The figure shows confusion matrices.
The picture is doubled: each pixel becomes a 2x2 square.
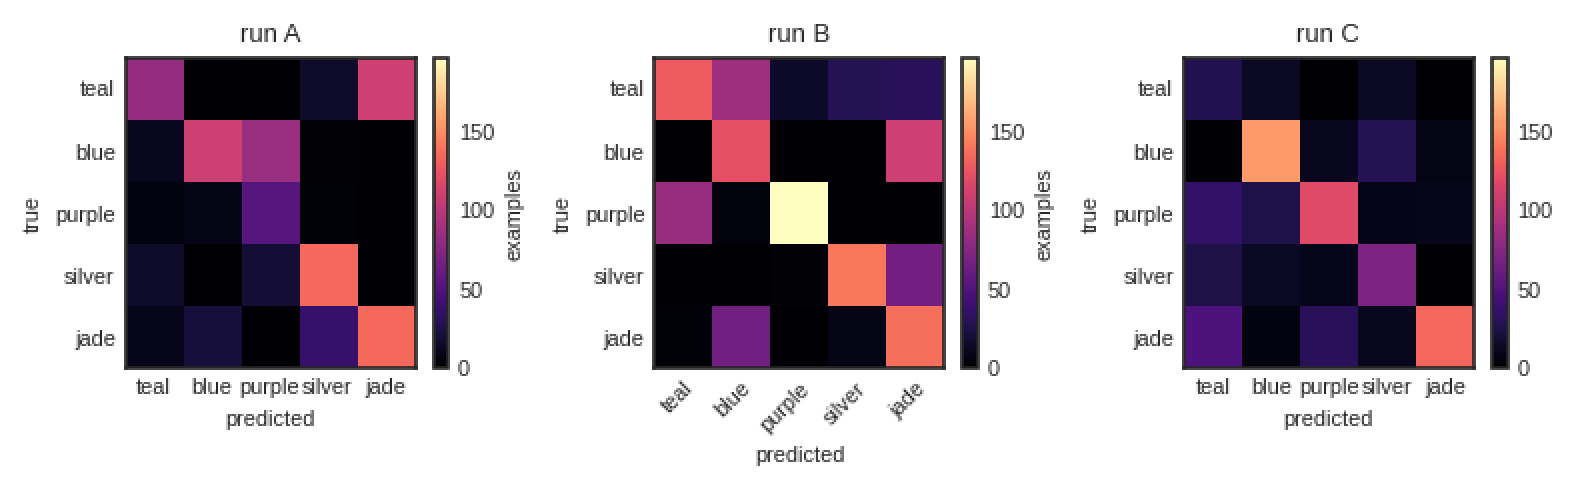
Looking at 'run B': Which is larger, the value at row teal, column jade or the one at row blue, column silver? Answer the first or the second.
the first
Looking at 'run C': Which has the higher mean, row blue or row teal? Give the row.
blue
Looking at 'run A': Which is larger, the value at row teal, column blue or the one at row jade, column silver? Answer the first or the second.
the second
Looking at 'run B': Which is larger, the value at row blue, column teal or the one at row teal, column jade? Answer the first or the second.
the second
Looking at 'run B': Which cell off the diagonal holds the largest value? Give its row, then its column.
blue, jade
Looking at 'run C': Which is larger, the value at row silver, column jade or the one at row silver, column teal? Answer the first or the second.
the second
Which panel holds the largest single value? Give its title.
run B
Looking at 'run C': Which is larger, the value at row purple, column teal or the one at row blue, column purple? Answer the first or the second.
the first
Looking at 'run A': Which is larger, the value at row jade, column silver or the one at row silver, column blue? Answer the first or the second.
the first
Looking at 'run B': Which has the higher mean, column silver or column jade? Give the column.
jade
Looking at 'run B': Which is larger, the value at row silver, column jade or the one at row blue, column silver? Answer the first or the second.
the first
